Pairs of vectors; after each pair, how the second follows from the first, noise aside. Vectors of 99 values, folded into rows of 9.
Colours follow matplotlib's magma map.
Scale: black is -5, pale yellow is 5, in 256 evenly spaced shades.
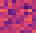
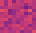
shrunk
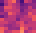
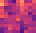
negated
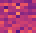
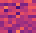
negated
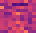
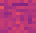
shrunk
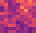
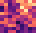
scaled up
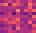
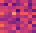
negated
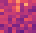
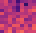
negated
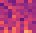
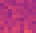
shrunk
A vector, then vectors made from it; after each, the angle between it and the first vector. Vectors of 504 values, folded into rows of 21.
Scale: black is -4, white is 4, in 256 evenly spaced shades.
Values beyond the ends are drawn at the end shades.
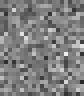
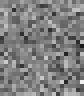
nearly opposite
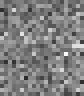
nearly parallel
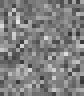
partly aligned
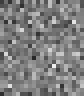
orthogonal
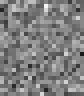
partly aligned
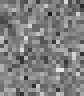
partly aligned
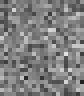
nearly parallel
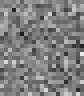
nearly opposite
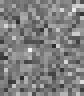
partly opposed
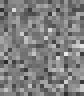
nearly parallel
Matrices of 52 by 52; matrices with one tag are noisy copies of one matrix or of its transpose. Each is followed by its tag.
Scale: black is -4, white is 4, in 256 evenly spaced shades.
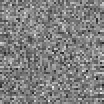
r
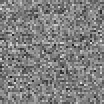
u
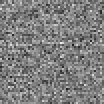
u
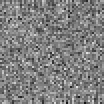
r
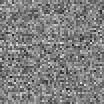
u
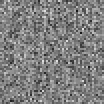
u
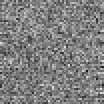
r
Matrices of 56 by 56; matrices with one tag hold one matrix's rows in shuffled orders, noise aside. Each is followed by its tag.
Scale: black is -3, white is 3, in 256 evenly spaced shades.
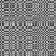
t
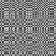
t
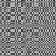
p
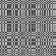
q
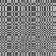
q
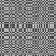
t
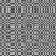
p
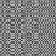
p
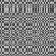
t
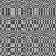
p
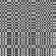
q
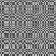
t
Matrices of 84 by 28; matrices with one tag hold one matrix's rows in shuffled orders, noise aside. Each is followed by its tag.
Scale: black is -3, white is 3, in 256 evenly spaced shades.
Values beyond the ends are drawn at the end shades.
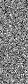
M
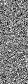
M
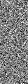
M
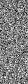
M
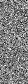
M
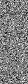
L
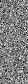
M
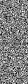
L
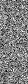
L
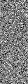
M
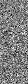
L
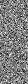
M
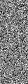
M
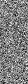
M
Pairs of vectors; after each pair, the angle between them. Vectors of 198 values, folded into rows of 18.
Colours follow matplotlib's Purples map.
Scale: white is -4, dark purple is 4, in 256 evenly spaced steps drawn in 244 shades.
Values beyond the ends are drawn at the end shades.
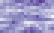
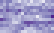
nearly opposite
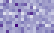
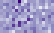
orthogonal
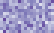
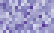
partly aligned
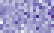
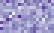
orthogonal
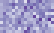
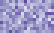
nearly opposite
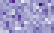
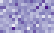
orthogonal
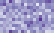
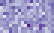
partly aligned
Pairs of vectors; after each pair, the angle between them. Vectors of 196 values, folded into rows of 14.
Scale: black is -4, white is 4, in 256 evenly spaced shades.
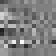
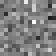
orthogonal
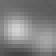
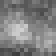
nearly parallel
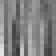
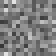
orthogonal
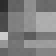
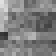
nearly opposite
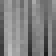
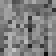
partly aligned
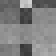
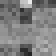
nearly parallel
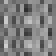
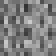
nearly parallel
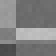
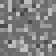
orthogonal
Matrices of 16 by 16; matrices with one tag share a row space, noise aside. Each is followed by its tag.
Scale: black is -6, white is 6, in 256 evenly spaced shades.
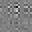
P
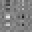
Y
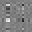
Y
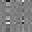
Y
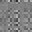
P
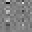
Y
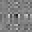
P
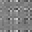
P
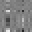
Y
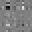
Y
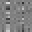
Y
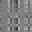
P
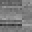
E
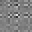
P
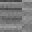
E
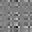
P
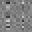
Y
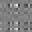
P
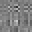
P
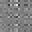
P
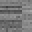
E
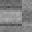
E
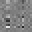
Y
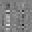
Y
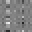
Y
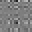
P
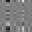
Y
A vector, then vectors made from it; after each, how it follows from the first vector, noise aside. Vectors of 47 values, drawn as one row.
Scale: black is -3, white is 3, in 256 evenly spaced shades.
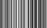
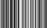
reversed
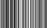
reversed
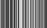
reversed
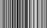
negated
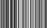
reversed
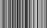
negated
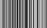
negated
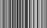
negated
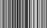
negated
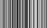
negated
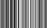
reversed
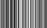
reversed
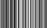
reversed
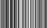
reversed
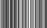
reversed
